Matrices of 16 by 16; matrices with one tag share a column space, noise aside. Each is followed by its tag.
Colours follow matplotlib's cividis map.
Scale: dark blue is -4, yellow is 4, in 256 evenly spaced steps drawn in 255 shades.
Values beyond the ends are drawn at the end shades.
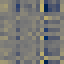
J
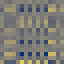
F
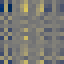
J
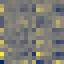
F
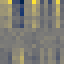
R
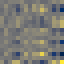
F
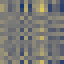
J
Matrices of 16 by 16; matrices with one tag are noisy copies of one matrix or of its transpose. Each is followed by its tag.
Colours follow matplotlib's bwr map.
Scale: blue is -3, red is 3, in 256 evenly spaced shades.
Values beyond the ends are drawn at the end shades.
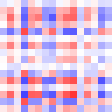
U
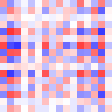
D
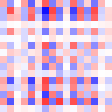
D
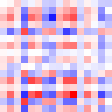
U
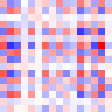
D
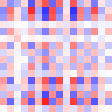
D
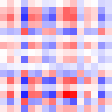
U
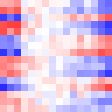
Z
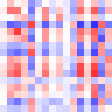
U
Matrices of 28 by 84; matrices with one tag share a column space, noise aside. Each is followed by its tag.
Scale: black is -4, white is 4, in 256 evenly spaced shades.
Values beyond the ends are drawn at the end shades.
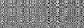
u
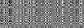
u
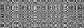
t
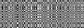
t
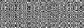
t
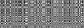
u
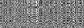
u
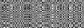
t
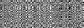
t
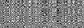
u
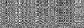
u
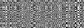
t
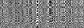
u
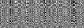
u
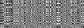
u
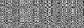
u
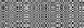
t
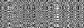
t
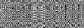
t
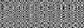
t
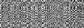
t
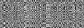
t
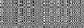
u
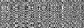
t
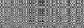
u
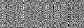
t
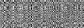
t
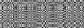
t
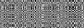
t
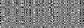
u
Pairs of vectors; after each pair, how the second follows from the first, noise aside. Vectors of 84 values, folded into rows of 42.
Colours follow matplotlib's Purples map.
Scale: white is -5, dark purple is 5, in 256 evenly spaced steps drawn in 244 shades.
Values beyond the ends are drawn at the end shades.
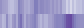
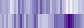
scaled up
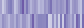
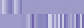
partly zeroed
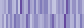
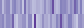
shuffled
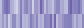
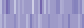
partly zeroed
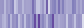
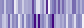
scaled up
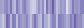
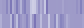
partly zeroed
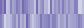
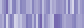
shuffled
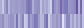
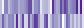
scaled up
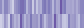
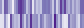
scaled up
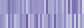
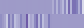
partly zeroed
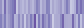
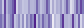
scaled up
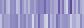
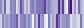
scaled up
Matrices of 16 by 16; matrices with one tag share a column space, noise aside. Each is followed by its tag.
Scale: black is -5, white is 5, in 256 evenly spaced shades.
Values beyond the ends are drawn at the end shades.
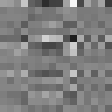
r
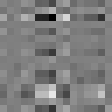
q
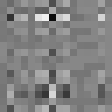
q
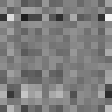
q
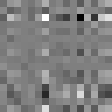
q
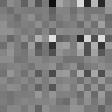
r
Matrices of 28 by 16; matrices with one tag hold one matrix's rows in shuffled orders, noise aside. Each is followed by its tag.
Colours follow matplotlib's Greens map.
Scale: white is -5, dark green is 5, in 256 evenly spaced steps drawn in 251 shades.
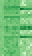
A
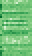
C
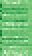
C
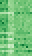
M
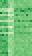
M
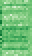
C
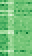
M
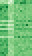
M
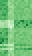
M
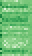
C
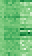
A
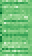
C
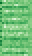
C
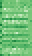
C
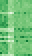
M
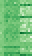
A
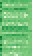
C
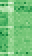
M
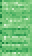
C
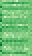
C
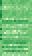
C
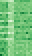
M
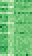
M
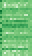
C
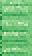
C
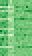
M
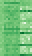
A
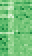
M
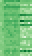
A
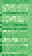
C
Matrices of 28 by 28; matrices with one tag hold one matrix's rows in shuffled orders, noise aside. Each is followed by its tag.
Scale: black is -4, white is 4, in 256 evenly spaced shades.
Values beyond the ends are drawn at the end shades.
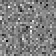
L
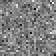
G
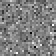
G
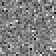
G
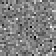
G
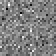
L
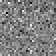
L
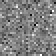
G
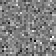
G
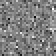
G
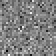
L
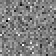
L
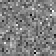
G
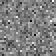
G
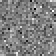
G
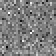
L
